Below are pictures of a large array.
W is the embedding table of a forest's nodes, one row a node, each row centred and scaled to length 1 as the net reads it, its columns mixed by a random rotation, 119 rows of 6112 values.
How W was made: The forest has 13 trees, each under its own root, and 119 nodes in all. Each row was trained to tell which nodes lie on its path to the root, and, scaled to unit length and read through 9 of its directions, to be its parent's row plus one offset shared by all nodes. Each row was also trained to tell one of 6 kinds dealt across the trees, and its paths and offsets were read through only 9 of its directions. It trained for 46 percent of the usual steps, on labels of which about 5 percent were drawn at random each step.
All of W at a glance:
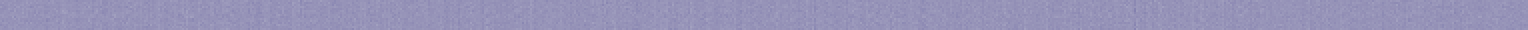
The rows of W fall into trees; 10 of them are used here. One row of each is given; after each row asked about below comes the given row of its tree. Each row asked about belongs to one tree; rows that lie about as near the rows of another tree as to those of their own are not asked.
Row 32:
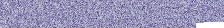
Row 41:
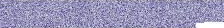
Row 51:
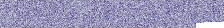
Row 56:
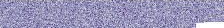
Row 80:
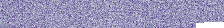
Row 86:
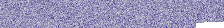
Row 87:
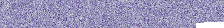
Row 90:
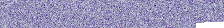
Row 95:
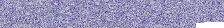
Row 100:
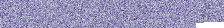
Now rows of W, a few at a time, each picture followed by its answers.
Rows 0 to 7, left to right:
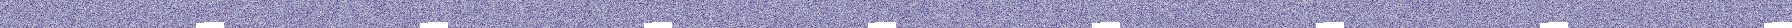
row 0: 56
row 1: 80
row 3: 87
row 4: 41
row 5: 95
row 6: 41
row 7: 56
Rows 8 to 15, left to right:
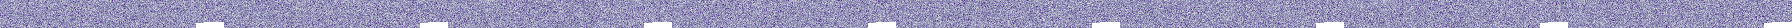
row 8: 100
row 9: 86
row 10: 95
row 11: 90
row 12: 56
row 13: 41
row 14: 95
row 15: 51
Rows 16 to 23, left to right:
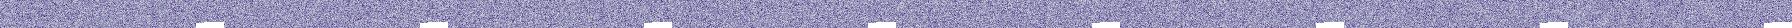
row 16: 51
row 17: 100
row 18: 87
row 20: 95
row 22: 100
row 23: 51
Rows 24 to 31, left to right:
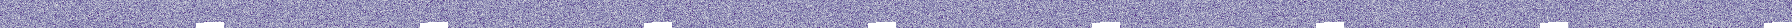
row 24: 32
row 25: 90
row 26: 87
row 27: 80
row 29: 90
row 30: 80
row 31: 80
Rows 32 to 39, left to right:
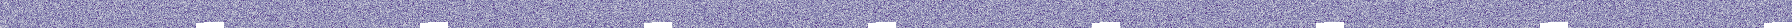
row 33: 51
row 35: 95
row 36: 100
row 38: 90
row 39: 56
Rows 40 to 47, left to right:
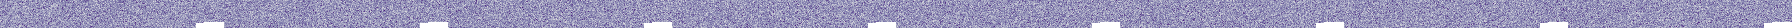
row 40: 100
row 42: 41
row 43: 32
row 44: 90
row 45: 95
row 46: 87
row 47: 41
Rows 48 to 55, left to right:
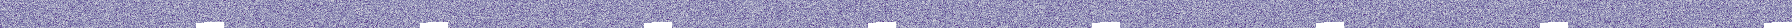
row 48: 41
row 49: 95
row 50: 100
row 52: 90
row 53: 90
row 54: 32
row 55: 32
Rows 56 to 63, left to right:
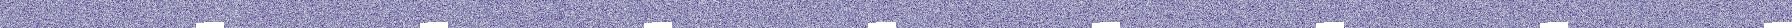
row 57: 51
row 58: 86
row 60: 32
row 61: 86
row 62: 51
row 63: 100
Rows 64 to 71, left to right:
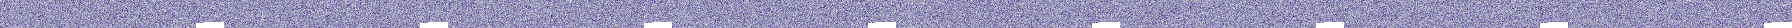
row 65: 87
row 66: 87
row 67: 51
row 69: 90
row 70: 51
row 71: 86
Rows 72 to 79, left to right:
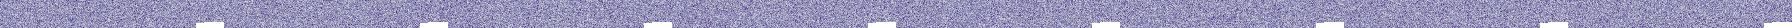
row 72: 56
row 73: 86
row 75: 41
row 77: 87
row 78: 41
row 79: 32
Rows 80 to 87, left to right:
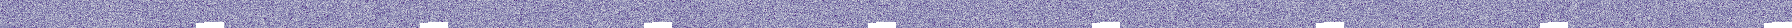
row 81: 87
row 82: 56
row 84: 41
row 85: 87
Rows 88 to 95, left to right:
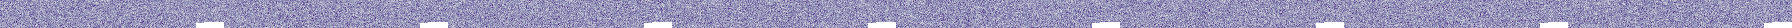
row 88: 95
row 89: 32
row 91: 95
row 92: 51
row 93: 41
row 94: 90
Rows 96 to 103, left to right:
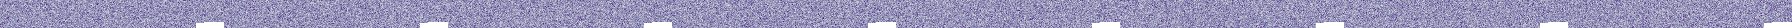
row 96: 80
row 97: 87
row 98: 100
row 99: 32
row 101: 56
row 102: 51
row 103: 32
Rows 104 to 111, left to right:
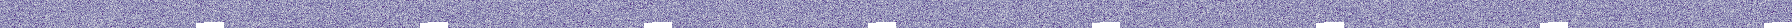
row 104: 41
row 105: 51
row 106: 90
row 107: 41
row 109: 87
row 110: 90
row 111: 51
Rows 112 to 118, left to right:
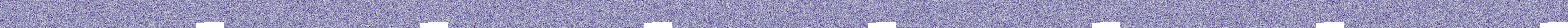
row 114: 100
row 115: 32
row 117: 90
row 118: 95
